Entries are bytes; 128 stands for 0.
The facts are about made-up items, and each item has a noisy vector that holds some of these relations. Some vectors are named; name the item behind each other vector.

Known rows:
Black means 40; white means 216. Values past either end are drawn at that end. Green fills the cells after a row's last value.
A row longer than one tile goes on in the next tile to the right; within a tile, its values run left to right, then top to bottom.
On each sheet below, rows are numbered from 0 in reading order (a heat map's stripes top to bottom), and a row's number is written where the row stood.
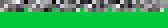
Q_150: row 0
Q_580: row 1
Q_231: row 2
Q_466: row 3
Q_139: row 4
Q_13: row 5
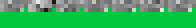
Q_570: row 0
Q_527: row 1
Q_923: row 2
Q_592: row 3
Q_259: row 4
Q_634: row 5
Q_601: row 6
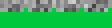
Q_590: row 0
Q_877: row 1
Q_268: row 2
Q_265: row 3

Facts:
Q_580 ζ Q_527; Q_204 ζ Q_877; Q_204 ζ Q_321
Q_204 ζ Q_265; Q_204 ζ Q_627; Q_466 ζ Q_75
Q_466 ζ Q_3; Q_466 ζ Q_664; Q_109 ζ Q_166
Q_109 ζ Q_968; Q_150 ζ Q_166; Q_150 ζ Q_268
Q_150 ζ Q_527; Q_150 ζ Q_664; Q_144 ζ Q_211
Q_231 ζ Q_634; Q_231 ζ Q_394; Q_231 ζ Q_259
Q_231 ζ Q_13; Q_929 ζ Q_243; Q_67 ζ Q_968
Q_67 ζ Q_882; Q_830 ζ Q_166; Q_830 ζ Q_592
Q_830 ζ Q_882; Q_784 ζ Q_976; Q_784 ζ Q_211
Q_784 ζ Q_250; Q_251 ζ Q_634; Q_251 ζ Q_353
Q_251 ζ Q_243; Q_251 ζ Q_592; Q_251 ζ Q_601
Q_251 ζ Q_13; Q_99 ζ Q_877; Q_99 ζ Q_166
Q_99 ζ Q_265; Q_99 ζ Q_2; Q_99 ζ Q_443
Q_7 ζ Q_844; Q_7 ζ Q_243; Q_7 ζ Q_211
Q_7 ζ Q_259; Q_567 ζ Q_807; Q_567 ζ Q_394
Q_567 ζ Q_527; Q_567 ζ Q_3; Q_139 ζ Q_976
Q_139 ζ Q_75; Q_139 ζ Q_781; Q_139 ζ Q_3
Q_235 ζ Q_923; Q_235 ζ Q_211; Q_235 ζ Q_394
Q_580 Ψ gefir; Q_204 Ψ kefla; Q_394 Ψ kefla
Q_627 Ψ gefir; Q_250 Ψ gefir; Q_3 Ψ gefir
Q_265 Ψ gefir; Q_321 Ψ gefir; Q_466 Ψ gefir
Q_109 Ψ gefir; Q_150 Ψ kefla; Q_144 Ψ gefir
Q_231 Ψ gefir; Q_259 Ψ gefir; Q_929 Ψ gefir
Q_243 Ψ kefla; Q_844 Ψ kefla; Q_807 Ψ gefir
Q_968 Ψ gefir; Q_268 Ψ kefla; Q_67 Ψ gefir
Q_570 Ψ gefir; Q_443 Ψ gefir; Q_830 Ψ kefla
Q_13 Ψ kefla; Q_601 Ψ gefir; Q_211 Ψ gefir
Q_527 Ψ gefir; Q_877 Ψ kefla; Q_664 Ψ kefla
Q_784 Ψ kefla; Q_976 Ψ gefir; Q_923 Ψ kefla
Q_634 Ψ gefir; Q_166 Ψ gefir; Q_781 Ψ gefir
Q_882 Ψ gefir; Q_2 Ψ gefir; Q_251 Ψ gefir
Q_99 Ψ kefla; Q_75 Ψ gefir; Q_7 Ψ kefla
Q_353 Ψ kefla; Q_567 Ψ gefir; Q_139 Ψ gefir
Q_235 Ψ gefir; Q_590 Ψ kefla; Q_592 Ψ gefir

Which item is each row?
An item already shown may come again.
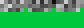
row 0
Q_394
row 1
Q_67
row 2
Q_75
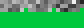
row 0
Q_353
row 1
Q_781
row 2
Q_830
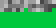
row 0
Q_877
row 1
Q_211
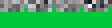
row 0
Q_844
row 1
Q_3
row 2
Q_923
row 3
Q_466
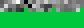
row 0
Q_150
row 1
Q_7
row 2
Q_592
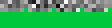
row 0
Q_976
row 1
Q_466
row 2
Q_929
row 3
Q_13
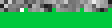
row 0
Q_251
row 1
Q_784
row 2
Q_250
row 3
Q_527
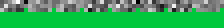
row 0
Q_150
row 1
Q_807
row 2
Q_664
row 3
Q_99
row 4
Q_567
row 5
Q_144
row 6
Q_204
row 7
Q_250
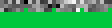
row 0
Q_109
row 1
Q_235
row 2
Q_243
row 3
Q_166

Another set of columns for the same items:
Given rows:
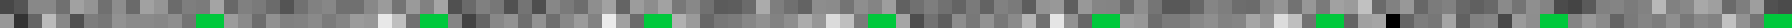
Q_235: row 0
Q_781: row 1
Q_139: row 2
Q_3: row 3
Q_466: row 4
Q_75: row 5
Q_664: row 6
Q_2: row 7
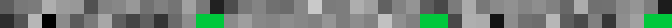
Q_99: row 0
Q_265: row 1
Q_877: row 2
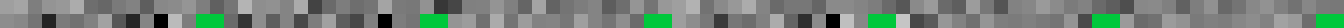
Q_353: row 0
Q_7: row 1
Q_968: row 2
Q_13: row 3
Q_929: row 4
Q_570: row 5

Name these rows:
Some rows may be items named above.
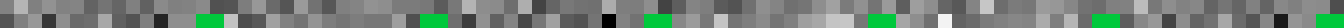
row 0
Q_590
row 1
Q_929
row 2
Q_7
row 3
Q_976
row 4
Q_211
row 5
Q_590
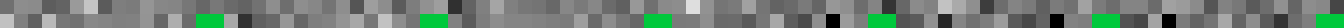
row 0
Q_259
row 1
Q_567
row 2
Q_109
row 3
Q_844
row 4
Q_830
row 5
Q_150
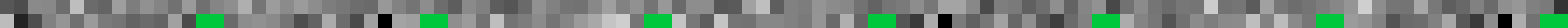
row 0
Q_251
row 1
Q_923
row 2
Q_976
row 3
Q_259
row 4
Q_150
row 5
Q_527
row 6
Q_243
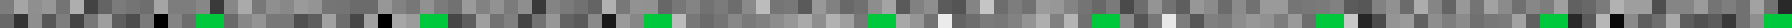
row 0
Q_7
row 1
Q_923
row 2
Q_784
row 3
Q_807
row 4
Q_211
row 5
Q_144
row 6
Q_231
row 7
Q_99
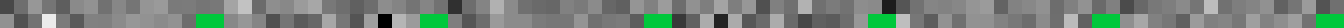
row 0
Q_144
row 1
Q_394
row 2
Q_67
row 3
Q_204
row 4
Q_592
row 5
Q_166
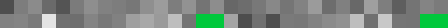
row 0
Q_250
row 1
Q_580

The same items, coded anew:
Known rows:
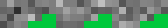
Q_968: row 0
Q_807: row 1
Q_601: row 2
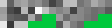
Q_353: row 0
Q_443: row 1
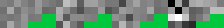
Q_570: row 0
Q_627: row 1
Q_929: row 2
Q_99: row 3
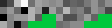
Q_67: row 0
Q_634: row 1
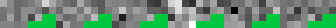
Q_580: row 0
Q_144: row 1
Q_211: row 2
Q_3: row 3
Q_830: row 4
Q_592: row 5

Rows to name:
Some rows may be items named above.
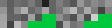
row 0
Q_243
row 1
Q_235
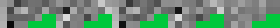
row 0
Q_394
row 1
Q_150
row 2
Q_394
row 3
Q_150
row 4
Q_570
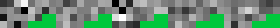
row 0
Q_67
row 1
Q_231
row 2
Q_99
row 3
Q_109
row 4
Q_923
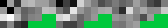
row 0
Q_99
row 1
Q_7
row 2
Q_784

